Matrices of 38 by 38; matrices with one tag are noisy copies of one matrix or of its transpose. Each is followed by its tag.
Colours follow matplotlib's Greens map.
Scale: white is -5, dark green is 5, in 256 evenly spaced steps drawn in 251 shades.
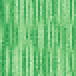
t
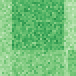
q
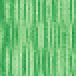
t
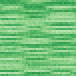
t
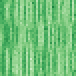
t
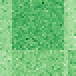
q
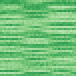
t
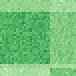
q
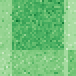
q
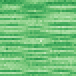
t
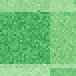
q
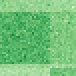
q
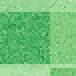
q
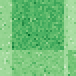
q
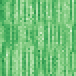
t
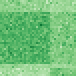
q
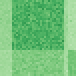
q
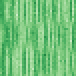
t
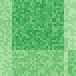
q
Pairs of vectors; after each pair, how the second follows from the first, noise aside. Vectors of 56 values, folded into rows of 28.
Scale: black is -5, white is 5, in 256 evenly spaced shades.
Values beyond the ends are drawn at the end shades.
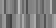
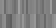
shrunk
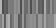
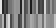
scaled up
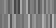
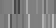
partly zeroed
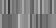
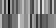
scaled up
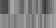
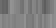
shrunk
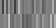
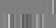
partly zeroed
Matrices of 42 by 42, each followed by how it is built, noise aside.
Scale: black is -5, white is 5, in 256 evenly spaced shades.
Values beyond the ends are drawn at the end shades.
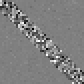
banded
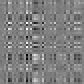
low rank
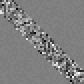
banded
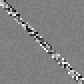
banded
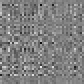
low rank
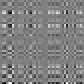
low rank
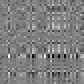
low rank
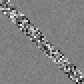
banded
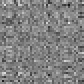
low rank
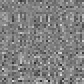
low rank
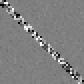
banded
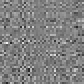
low rank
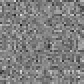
low rank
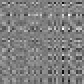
low rank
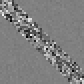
banded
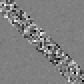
banded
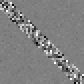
banded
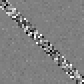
banded
